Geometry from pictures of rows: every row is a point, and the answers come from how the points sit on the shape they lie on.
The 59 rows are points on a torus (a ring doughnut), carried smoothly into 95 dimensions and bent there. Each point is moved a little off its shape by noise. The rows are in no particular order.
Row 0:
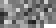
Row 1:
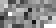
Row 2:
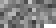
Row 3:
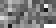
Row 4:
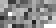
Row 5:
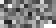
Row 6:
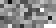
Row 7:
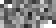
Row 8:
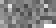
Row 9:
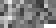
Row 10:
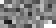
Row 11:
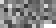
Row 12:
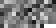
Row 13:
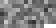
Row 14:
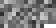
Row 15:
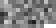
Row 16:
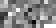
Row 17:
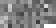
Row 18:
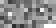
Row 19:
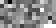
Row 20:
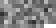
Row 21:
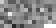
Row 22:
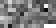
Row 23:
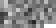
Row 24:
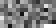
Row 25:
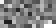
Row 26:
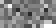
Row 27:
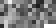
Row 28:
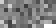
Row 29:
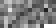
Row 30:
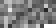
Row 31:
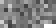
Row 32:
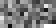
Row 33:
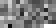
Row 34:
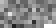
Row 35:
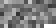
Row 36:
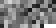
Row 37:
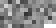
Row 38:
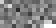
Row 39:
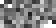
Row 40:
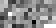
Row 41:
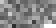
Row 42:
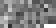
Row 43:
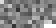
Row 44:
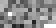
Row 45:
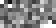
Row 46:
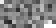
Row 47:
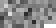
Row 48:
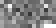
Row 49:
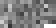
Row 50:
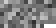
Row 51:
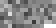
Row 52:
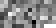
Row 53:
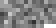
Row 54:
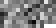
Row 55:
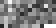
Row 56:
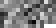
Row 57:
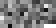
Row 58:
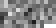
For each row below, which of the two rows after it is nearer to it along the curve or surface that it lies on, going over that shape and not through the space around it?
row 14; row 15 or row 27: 27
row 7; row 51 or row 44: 51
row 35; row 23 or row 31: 23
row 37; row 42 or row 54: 54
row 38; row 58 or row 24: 58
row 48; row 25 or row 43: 43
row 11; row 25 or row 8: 25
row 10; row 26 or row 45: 45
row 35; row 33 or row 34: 34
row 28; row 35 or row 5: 5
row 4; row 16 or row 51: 16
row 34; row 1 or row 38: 38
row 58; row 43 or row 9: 43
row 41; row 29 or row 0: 0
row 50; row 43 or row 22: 43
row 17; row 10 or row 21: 10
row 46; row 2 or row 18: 18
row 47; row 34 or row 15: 15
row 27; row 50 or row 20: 50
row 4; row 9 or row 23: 23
